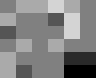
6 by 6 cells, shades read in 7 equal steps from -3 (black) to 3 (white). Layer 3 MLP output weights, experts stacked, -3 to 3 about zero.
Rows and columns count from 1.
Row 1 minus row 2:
-1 1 1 3 -1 0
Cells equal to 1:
8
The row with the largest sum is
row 1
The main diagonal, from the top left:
0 0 0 1 -2 -3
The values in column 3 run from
0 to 1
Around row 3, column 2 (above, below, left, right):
0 1 -1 0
